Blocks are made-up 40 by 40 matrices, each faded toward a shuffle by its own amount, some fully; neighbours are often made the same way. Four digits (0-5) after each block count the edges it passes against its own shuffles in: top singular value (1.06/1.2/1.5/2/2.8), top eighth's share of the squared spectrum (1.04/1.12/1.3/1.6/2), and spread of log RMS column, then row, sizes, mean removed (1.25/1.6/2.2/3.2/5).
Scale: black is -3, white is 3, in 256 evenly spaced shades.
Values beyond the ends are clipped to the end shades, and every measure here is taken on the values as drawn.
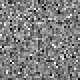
0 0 0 0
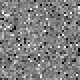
0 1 0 0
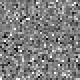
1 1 0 0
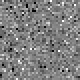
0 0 0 0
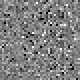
1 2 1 0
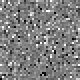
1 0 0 0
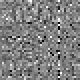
3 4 2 1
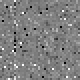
2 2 0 0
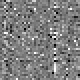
3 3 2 1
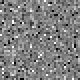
1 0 0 0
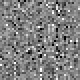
3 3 2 0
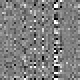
4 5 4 1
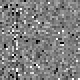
2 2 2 0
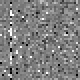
3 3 1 0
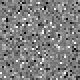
0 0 0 0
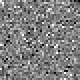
2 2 0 0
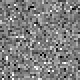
0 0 0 0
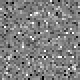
2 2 0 1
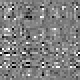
3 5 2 3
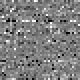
3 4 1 2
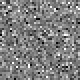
2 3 0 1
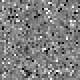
1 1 0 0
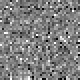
3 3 1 2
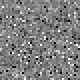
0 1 0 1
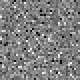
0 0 0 0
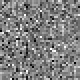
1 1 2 0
